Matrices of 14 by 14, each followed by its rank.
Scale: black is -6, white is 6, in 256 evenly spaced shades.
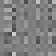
two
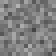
full rank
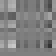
one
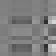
one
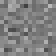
three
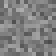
full rank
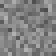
full rank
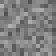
full rank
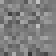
three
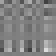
one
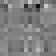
two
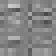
two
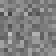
three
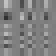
one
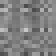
two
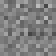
three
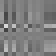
one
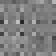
two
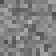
full rank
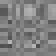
two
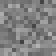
full rank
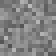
full rank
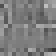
three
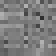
three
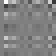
one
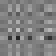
one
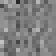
three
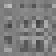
two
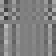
one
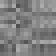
two
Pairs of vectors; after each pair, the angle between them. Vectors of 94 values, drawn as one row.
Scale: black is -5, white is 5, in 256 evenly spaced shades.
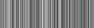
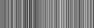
orthogonal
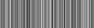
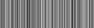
nearly parallel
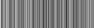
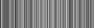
nearly opposite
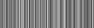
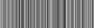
nearly opposite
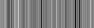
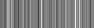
nearly opposite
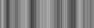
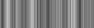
nearly opposite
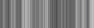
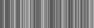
partly aligned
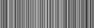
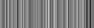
partly aligned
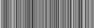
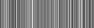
nearly opposite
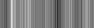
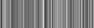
partly opposed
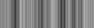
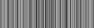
orthogonal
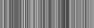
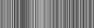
orthogonal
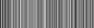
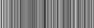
nearly opposite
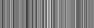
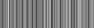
partly aligned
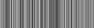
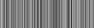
partly aligned
